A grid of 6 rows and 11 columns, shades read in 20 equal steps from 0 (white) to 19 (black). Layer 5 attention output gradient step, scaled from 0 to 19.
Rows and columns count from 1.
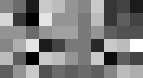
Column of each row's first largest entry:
3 3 10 4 3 4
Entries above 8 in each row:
7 6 5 6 6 7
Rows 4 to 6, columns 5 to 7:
14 10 10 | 5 8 10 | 11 12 11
